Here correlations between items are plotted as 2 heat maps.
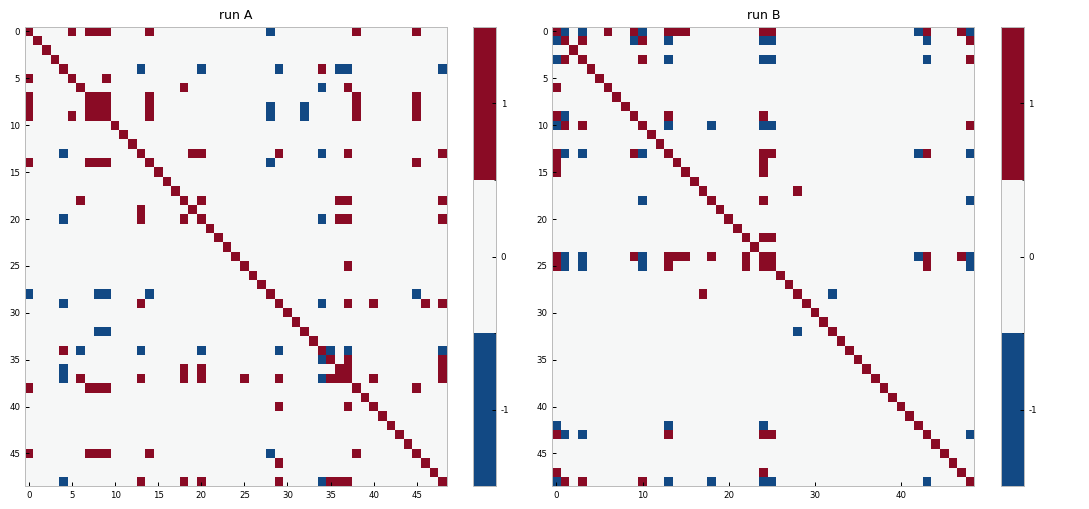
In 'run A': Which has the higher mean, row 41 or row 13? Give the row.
13
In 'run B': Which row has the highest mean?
24
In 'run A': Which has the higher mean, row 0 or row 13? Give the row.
0
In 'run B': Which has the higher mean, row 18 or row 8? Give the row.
8
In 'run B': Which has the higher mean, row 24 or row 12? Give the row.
24
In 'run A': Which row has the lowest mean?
34
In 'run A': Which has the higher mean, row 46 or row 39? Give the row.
46
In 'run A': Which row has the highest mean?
37
